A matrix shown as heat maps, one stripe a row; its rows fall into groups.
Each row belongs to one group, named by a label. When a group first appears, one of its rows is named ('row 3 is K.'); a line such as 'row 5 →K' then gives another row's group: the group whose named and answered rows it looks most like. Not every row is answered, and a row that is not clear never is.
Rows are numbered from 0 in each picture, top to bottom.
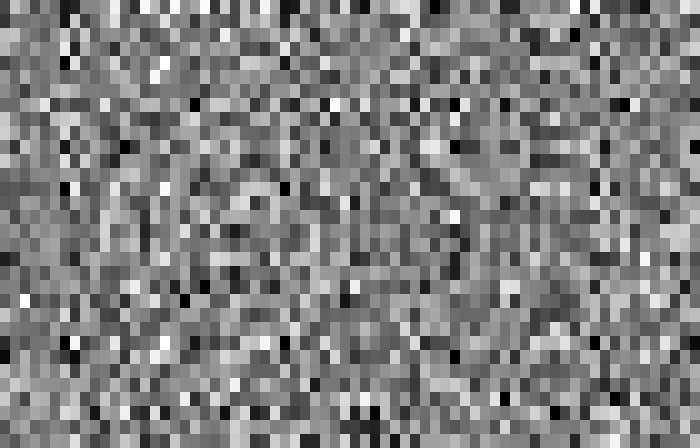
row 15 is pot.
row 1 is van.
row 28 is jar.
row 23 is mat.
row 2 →mat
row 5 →pot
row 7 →jar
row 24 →van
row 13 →van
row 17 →pot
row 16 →pot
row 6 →mat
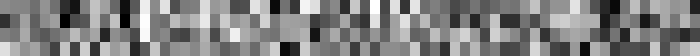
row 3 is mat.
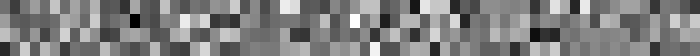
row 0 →mat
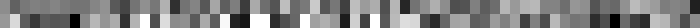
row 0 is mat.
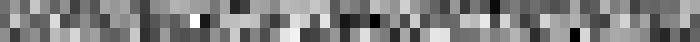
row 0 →pot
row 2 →mat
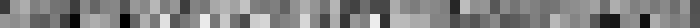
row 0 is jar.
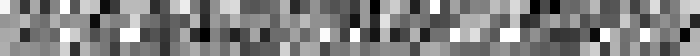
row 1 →jar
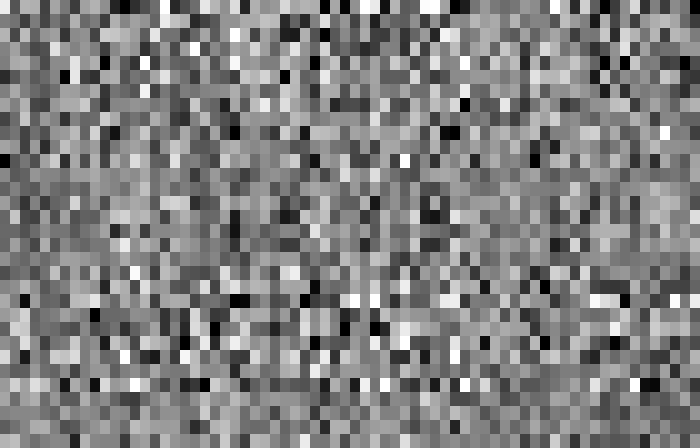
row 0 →mat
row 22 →jar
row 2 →pot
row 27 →jar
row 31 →mat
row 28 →mat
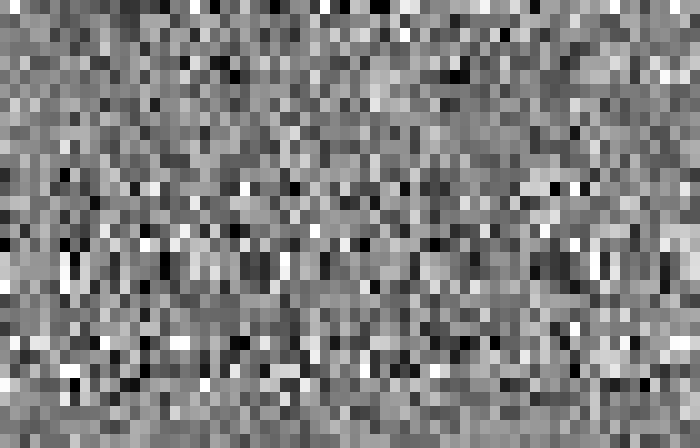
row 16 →pot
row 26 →mat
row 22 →pot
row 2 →jar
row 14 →jar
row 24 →pot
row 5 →pot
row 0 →jar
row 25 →pot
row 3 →pot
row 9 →mat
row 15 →van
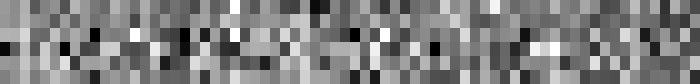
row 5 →jar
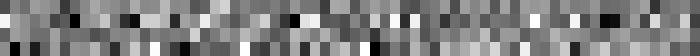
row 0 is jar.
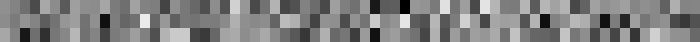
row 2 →van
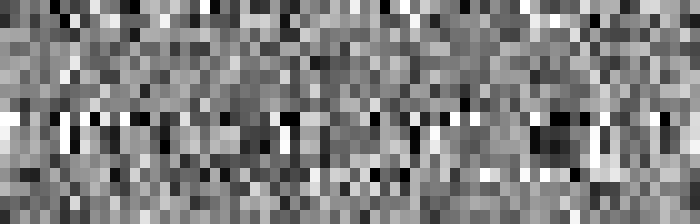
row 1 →van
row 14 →van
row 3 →mat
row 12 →pot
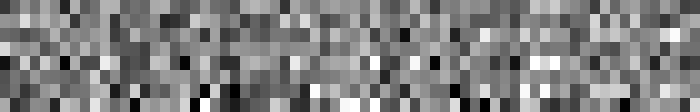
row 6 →pot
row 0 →van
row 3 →mat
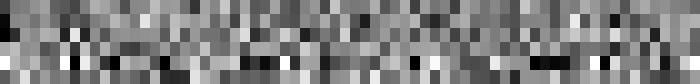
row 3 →mat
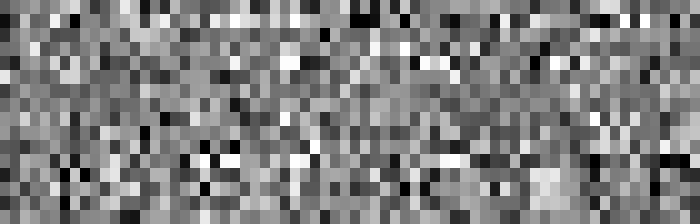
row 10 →pot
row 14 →van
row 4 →mat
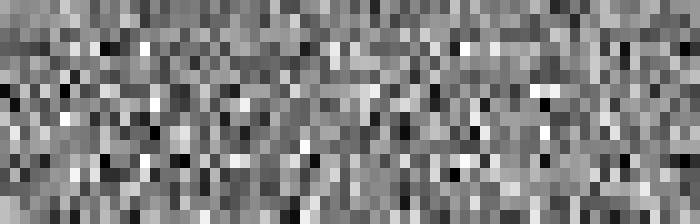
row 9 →pot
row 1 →mat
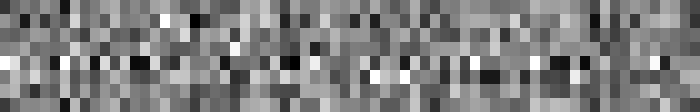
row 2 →jar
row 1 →van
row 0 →van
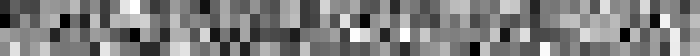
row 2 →jar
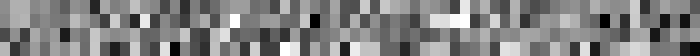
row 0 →jar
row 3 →mat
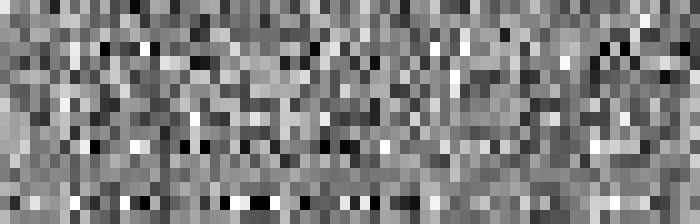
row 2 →jar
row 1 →mat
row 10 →jar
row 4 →van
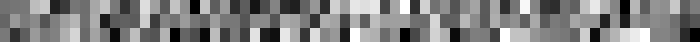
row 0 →jar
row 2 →mat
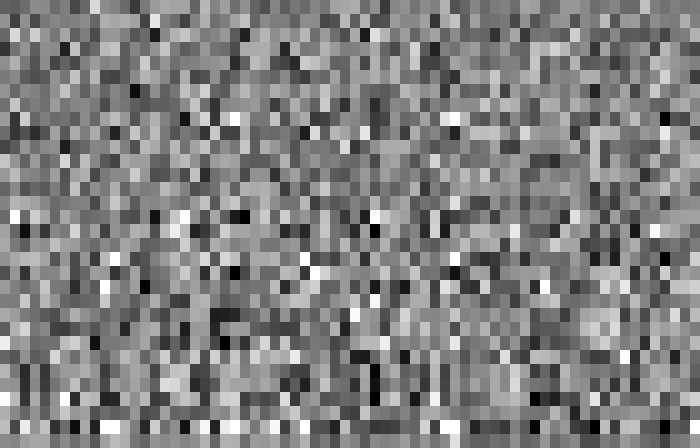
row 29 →mat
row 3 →van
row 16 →van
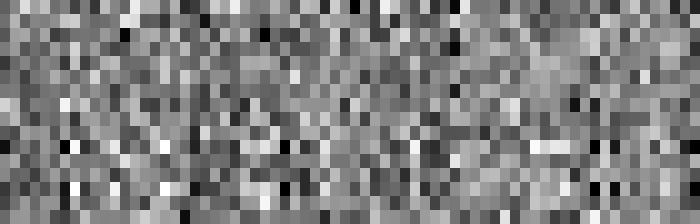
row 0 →jar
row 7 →mat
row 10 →van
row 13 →van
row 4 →van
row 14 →van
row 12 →pot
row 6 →pot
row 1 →mat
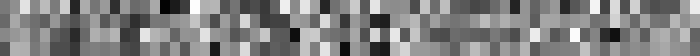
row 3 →jar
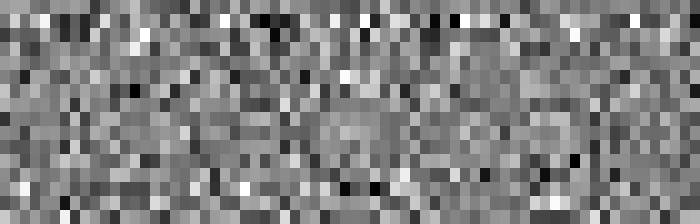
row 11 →mat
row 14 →van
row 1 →jar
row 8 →van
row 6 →mat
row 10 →van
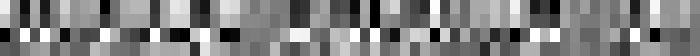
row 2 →van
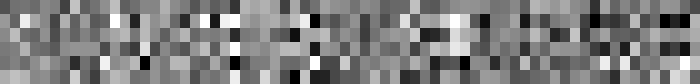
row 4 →pot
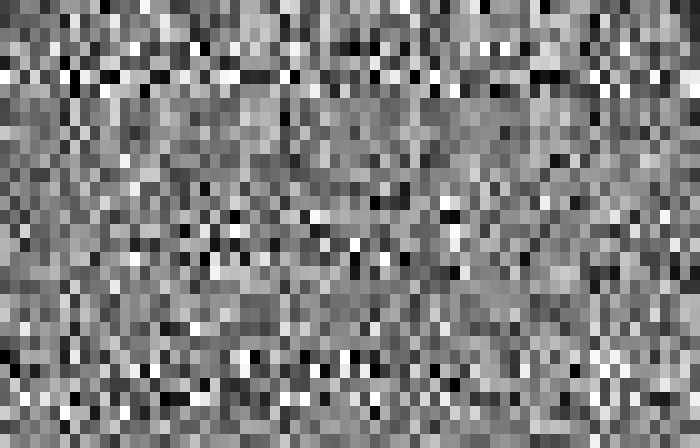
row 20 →van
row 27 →pot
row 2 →van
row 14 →pot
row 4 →van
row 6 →pot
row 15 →pot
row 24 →van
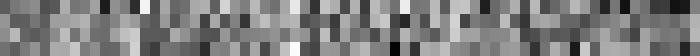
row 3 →mat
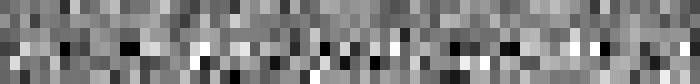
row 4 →jar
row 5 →pot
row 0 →van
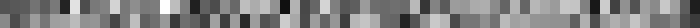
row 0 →van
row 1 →mat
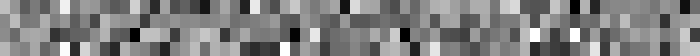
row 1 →pot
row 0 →mat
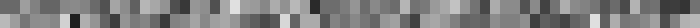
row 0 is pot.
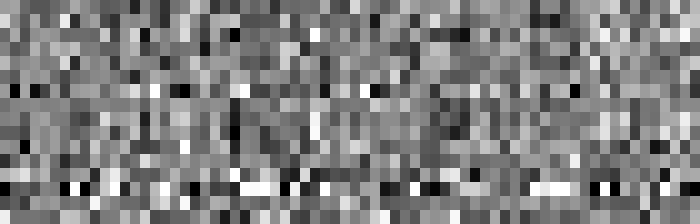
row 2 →pot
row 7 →pot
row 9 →pot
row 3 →mat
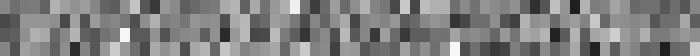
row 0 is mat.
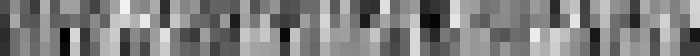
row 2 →van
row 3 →van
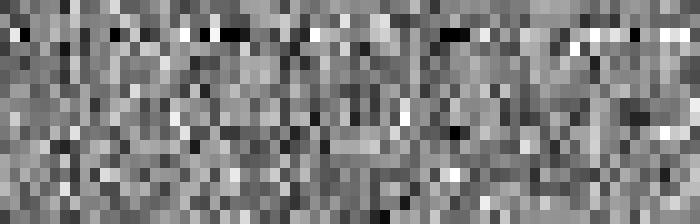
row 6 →jar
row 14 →pot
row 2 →pot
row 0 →van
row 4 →van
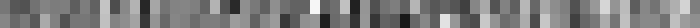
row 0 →pot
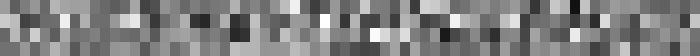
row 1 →mat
